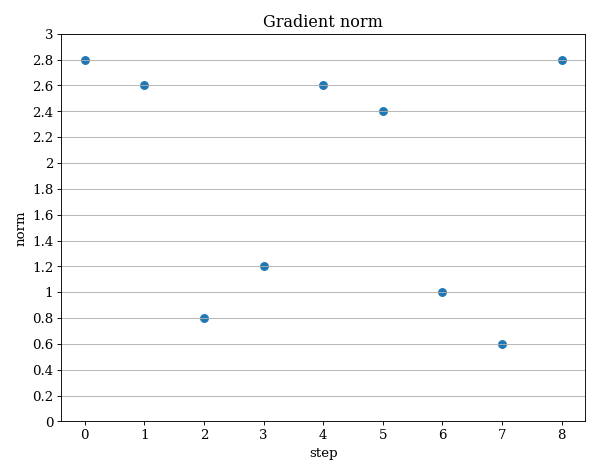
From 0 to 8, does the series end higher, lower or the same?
the same
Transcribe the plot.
Title: Gradient norm
x-axis: step, ticks 0 1 2 3 4 5 6 7 8
y-axis: norm, ticks 0 0.2 0.4 0.6 0.8 1 1.2 1.4 1.6 1.8 2 2.2 2.4 2.6 2.8 3
Values:
2.8 2.6 0.8 1.2 2.6 2.4 1 0.6 2.8
